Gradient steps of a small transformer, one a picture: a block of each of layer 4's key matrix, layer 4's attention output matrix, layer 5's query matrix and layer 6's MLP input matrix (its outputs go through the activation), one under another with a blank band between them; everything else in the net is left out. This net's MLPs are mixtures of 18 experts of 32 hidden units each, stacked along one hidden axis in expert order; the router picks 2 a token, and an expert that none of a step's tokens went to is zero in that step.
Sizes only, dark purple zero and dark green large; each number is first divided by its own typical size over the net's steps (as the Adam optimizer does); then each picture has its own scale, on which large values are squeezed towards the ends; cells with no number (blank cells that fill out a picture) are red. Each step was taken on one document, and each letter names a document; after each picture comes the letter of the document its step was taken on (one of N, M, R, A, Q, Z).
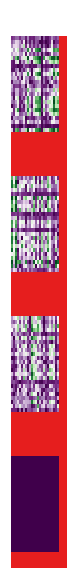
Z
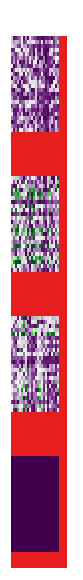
Z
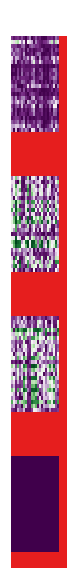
Z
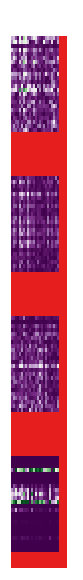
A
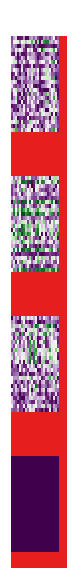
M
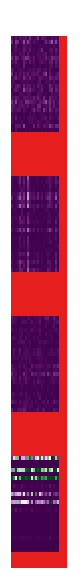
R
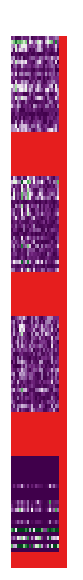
A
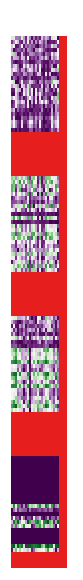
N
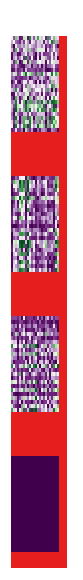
R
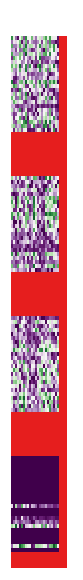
N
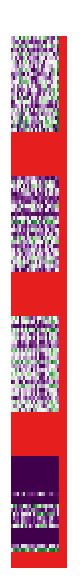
N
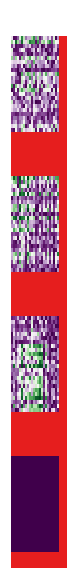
A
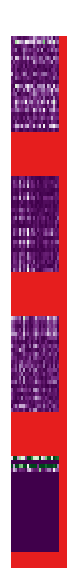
R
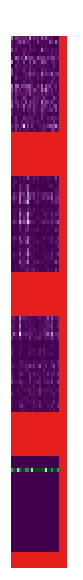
R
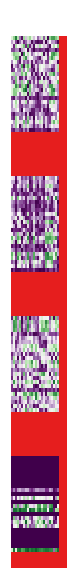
N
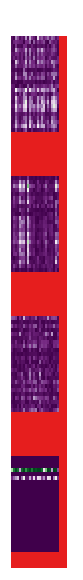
R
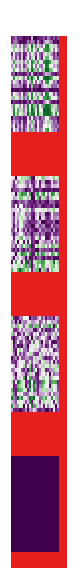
M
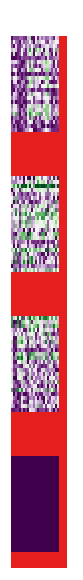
M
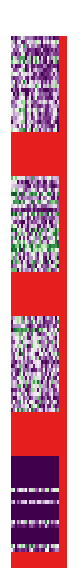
Z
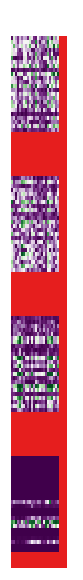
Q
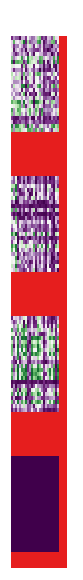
Z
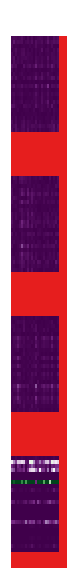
Q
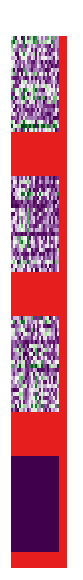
A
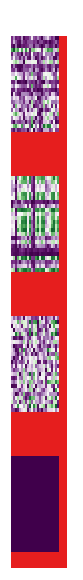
M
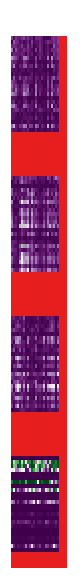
Q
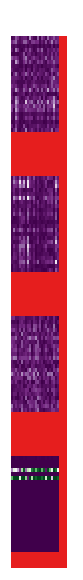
R
